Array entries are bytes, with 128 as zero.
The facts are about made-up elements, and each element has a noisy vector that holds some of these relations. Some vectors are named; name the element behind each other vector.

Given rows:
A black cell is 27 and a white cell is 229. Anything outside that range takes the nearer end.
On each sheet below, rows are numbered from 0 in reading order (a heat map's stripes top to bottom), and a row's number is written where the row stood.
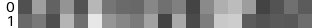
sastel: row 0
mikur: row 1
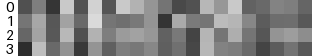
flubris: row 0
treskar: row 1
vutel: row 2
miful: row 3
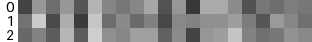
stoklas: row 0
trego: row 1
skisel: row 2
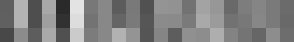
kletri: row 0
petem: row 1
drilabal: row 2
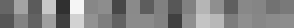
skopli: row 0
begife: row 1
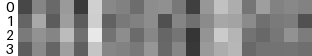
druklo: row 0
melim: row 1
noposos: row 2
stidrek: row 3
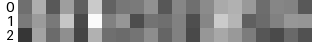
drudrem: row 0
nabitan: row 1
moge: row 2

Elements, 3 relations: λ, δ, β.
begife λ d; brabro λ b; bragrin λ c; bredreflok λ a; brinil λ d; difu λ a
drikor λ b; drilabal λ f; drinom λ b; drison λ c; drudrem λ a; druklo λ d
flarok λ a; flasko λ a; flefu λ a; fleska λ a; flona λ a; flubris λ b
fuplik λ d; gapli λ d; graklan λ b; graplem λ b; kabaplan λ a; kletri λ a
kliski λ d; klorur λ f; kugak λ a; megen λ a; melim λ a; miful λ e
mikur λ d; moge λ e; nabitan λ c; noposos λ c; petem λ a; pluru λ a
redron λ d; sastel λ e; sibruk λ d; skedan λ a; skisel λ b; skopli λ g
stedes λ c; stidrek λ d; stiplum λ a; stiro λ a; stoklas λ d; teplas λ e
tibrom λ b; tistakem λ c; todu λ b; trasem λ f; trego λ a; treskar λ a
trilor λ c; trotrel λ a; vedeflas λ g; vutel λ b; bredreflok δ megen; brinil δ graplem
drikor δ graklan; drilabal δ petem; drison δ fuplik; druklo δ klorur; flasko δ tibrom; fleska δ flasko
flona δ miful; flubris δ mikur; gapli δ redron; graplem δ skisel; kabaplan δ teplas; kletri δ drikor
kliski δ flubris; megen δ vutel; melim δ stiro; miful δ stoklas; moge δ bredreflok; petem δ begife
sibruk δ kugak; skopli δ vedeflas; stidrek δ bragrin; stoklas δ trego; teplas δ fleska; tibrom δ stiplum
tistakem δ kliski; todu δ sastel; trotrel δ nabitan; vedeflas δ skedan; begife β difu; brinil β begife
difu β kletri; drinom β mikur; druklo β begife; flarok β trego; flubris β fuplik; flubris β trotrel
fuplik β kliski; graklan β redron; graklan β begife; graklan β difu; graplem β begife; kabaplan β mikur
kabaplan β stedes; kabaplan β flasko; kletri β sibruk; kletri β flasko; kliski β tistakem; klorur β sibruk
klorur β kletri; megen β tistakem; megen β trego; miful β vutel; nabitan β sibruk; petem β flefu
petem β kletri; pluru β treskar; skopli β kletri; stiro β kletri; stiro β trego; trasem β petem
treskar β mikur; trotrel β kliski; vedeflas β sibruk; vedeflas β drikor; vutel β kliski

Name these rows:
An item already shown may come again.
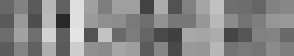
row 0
drinom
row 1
klorur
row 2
tistakem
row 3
todu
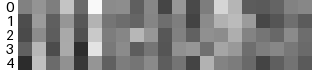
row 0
stedes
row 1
sastel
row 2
drilabal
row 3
kletri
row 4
miful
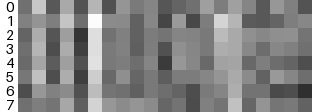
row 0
trotrel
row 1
stedes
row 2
difu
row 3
flefu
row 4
kabaplan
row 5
flarok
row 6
teplas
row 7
tibrom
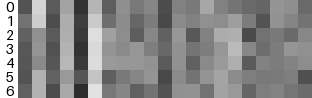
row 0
megen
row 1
trego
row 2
sibruk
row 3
trasem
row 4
drikor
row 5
flona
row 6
kletri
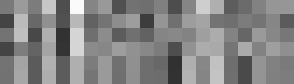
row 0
nabitan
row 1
bredreflok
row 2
stiro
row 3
graplem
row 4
fuplik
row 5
fuplik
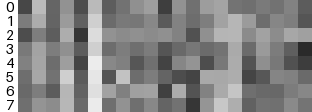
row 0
bredreflok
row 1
stiplum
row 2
graklan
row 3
fleska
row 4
flasko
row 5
tistakem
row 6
drinom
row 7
drison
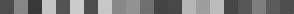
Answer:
kliski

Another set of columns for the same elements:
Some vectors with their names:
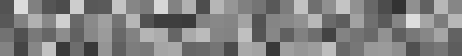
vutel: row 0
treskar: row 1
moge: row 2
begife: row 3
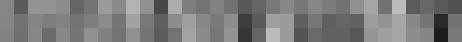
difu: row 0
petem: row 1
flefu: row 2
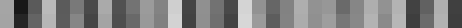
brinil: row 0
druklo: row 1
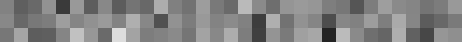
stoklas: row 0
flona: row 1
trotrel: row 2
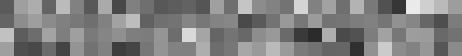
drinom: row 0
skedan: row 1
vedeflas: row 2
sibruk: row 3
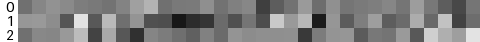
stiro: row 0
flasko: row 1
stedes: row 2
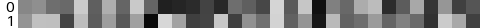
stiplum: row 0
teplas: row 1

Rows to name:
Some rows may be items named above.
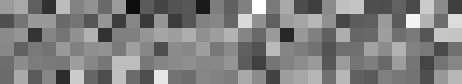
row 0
tibrom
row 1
mikur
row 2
tistakem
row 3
kletri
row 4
megen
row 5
fuplik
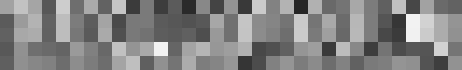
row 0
fleska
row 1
drinom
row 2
drinom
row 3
miful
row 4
trego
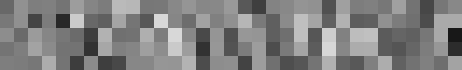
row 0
megen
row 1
kliski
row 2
graplem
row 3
graklan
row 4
nabitan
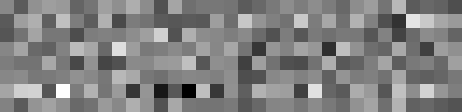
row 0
difu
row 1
drinom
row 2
sastel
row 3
trotrel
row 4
nabitan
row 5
flarok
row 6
kabaplan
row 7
difu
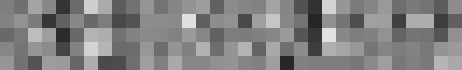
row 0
trasem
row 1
drikor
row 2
klorur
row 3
drilabal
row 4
drison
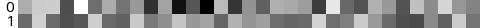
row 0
kabaplan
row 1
flubris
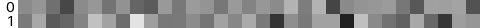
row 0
todu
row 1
trotrel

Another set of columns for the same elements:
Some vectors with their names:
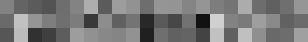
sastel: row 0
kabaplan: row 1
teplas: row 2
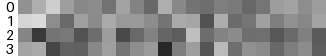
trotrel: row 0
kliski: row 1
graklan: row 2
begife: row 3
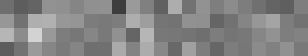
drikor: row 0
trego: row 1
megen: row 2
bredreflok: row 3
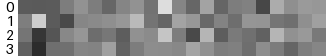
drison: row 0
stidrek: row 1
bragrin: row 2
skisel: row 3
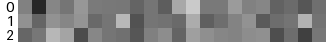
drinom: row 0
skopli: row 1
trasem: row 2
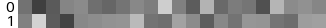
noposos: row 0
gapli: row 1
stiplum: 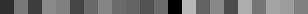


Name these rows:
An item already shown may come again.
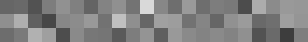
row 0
drison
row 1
stoklas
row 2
trasem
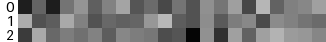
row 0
tibrom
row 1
nabitan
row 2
fleska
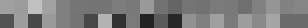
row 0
flarok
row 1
flasko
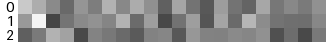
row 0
fuplik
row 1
sibruk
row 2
trasem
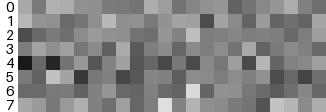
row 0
trego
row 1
miful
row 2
todu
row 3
kletri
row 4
tibrom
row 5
klorur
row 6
graplem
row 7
tistakem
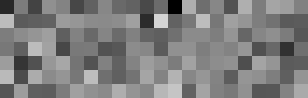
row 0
stiplum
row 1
mikur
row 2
difu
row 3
klorur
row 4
stedes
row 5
vutel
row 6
moge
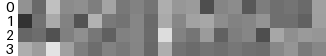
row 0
flubris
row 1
drilabal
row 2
drison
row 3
megen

